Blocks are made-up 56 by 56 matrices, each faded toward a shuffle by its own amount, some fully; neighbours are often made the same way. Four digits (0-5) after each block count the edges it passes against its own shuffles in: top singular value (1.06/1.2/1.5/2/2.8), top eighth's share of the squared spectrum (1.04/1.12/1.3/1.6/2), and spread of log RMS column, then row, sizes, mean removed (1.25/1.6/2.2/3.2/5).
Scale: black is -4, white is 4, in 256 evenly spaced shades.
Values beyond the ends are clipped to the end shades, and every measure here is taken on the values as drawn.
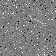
0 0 0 0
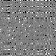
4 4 2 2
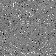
2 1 0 0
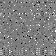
3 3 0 1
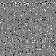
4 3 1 1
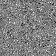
0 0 0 0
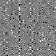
4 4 2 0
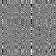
5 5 3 3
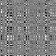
5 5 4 3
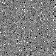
1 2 2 0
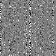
2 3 3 0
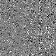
1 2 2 0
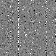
3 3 2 0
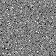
2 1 0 0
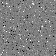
1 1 0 0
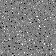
0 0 0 0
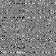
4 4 1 3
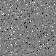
0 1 0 0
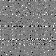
3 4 0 2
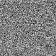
2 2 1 0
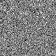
2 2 0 0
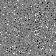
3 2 1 0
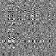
4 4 3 2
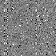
4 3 2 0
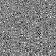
3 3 1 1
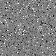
0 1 0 0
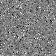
0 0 0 0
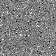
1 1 0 0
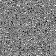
2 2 0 0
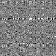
4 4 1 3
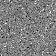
0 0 0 0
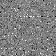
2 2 0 1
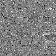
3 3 1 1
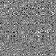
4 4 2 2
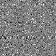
3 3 1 2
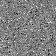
0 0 0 0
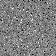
1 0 0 0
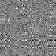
4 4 2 2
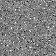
2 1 0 0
